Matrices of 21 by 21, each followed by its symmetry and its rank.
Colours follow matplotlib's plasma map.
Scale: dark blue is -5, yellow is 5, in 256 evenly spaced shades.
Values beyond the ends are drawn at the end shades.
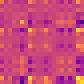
symmetric, rank two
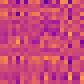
neither, rank three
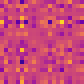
antisymmetric, rank two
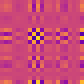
symmetric, rank one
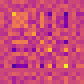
symmetric, rank three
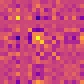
symmetric, rank three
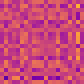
antisymmetric, rank two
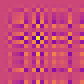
symmetric, rank one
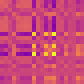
symmetric, rank two
